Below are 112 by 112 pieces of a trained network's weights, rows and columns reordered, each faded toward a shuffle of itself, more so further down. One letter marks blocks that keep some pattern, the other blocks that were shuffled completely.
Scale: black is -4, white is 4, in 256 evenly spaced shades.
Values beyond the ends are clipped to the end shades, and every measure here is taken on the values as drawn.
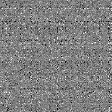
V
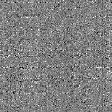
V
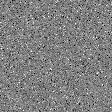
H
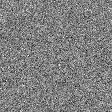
H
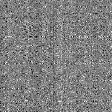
V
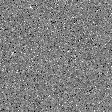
H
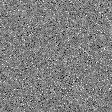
H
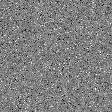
H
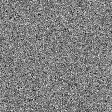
H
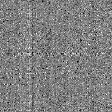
V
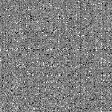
V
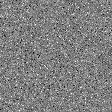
H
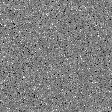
H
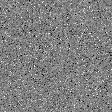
H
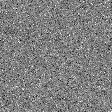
H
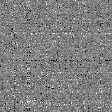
V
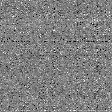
V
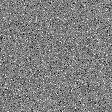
H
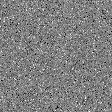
H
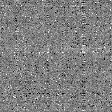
V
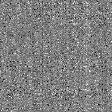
V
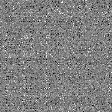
V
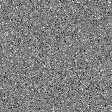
H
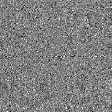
V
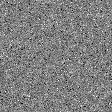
H
